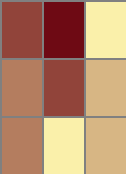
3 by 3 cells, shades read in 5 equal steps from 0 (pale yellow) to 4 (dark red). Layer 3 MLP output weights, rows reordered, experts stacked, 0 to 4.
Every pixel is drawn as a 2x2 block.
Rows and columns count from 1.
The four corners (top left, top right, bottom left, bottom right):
3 0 2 1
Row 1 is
3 4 0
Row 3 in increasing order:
0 1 2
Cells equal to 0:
2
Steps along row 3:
down up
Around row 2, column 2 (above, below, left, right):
4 0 2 1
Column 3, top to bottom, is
0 1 1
